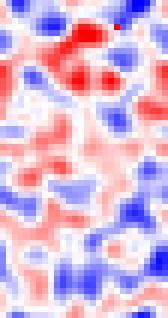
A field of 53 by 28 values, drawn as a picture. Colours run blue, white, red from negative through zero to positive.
The ninth with the highest average is the top middle. A single lone cell is far higher than the cells round it. The histogram is bell-shaped. The field is mottled with small blotches.
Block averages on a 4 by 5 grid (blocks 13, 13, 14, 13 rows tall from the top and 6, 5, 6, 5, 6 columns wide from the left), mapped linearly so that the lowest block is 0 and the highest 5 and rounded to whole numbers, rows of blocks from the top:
22511 | 33424 | 24220 | 22021
